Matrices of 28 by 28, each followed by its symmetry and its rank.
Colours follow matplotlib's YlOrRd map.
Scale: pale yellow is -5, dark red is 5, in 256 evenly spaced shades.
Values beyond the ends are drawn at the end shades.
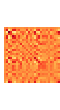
symmetric, rank three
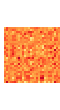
neither, rank five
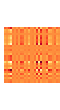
neither, rank one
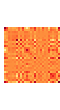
symmetric, rank three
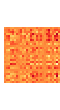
neither, rank three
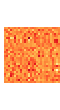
neither, rank five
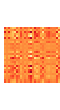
neither, rank two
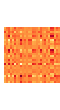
neither, rank two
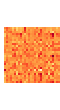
neither, rank five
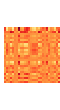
neither, rank two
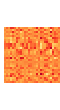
neither, rank three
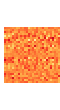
neither, rank five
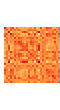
symmetric, rank three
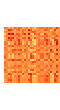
neither, rank three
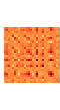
symmetric, rank three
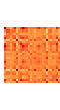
symmetric, rank three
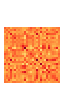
symmetric, rank three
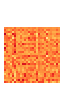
neither, rank five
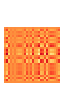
neither, rank one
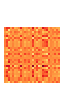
neither, rank two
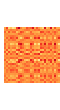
neither, rank two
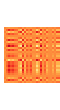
neither, rank one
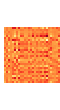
neither, rank three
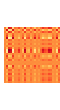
neither, rank one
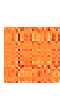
neither, rank two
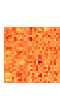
neither, rank five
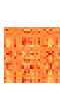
neither, rank three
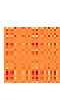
neither, rank one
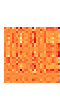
neither, rank three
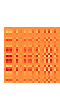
neither, rank one
